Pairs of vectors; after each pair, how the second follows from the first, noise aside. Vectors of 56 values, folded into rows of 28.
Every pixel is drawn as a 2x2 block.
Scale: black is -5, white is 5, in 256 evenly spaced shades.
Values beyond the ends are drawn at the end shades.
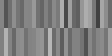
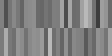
copied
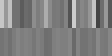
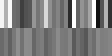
scaled up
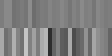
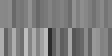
copied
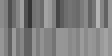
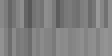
shrunk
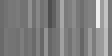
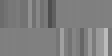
partly zeroed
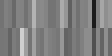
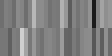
copied
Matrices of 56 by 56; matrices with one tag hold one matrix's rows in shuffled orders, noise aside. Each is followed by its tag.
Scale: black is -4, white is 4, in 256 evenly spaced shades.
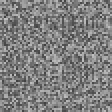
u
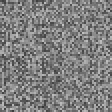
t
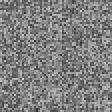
u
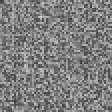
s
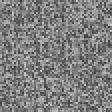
s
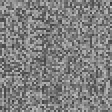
t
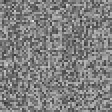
u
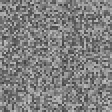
u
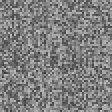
u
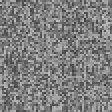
u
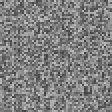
s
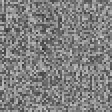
t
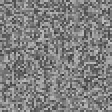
s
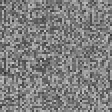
t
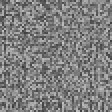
t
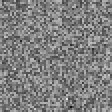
u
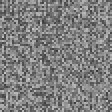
t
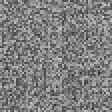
u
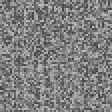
s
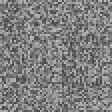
u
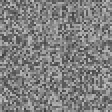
u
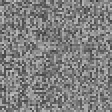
t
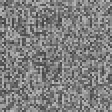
t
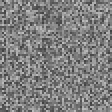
t
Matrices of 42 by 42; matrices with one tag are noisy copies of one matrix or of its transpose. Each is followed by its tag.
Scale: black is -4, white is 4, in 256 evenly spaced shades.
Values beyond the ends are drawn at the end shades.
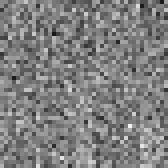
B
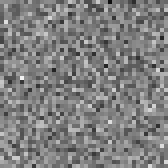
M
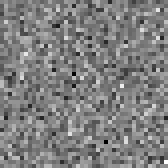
M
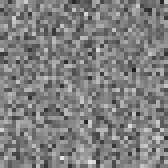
B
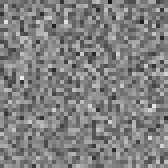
M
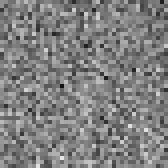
B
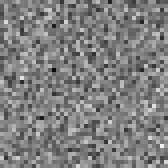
M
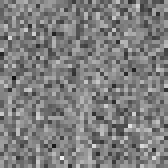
B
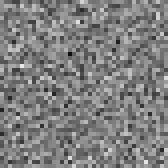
M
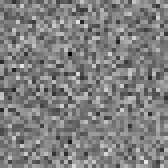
M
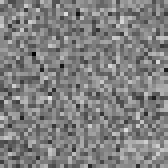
B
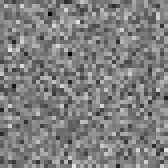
M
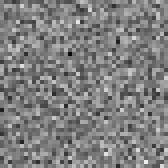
M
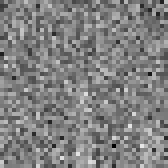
B
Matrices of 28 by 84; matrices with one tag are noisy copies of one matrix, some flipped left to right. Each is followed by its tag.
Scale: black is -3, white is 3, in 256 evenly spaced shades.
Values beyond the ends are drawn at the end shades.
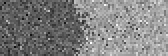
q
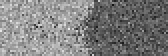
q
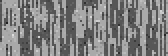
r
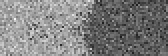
q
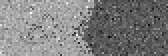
q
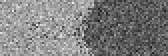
q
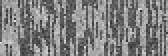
r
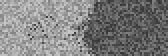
q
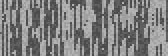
r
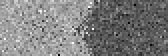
q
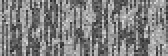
r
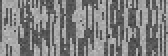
r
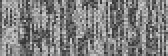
r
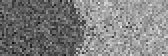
q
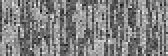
r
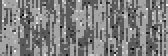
r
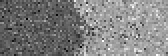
q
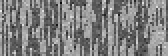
r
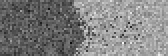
q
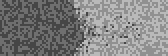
q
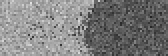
q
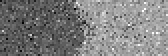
q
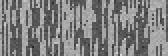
r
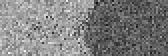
q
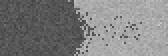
q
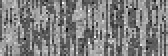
r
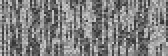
r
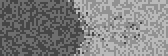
q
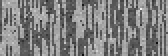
r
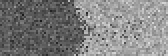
q
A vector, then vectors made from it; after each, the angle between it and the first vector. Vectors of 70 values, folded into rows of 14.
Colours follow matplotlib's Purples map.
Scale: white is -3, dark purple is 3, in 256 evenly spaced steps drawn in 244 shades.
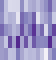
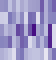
partly aligned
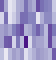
partly aligned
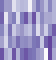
partly aligned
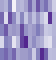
orthogonal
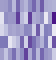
partly opposed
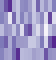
orthogonal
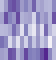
nearly opposite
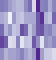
orthogonal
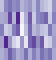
partly opposed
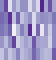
orthogonal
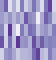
partly aligned
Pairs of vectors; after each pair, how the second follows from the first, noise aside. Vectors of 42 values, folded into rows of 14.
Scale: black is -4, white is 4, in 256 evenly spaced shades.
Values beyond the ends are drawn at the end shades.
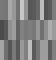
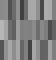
negated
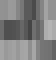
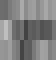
reversed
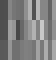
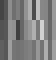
copied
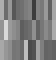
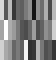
scaled up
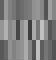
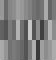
negated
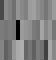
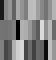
scaled up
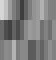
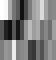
scaled up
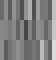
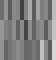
copied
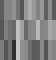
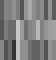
copied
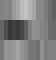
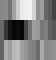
scaled up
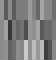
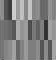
reversed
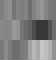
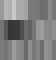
reversed
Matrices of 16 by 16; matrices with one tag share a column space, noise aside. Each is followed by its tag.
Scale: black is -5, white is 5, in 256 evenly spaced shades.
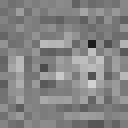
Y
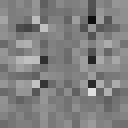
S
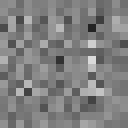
S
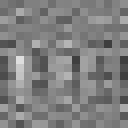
Y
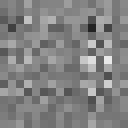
S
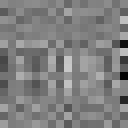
Y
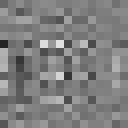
Y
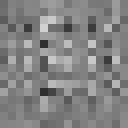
S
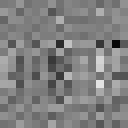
Y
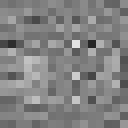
Y
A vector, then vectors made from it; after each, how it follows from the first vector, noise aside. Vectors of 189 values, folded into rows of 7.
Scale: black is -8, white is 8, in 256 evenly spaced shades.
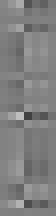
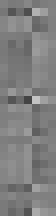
reversed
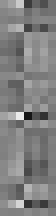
scaled up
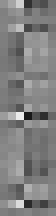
scaled up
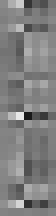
scaled up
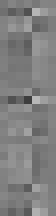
reversed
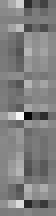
scaled up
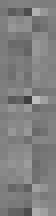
reversed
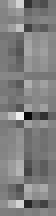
scaled up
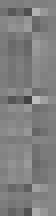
reversed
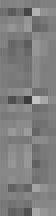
reversed
